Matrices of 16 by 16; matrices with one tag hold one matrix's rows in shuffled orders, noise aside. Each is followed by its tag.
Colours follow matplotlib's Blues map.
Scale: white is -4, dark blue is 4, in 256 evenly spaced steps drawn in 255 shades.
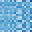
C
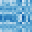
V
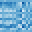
V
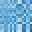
C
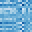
V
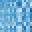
C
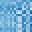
C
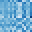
C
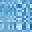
C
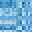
V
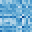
V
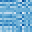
V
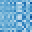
C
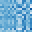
C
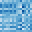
V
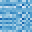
V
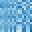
C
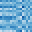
V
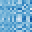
C
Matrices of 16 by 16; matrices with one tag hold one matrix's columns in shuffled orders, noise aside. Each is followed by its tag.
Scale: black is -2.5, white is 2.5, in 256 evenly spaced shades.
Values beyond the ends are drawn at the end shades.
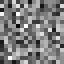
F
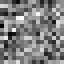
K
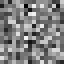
F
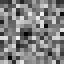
K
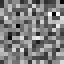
K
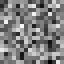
F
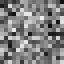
K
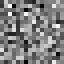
F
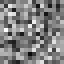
F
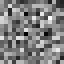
K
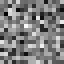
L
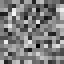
L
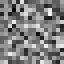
L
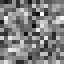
K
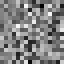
F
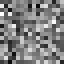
F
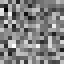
L
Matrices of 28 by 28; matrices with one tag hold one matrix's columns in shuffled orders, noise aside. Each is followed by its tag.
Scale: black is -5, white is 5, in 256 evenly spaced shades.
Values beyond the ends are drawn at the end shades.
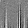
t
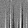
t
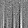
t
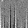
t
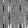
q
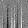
t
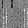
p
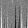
t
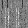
p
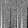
t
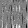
q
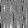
q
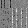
p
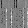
p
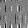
q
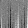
t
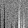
t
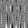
q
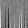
t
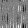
q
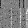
p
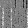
p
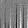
t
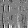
q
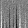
t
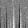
t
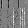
p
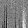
t
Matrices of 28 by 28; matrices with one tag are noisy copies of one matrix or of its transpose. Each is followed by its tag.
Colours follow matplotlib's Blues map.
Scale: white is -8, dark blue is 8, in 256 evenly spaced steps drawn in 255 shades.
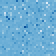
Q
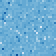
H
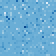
Q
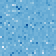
Q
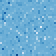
H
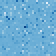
Q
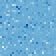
Q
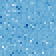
Q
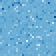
H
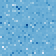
Q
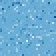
H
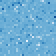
H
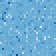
H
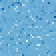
H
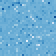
H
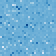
Q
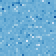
H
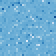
H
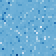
H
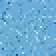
H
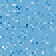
Q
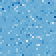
H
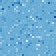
H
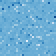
H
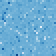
H
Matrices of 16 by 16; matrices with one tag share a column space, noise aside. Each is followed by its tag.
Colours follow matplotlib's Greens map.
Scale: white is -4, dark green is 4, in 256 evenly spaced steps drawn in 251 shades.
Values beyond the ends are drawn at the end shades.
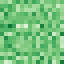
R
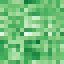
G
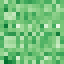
R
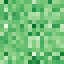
R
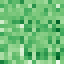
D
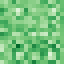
G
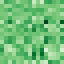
D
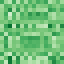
R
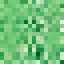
D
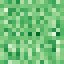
G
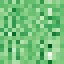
G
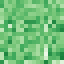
D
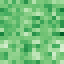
G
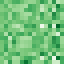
R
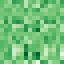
D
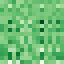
D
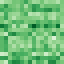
R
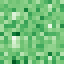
R
